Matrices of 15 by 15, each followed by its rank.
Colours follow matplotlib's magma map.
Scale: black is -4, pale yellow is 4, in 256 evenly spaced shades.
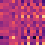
two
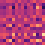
two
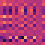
two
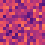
full rank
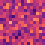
full rank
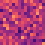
full rank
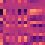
two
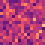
full rank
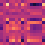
two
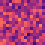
full rank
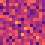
full rank
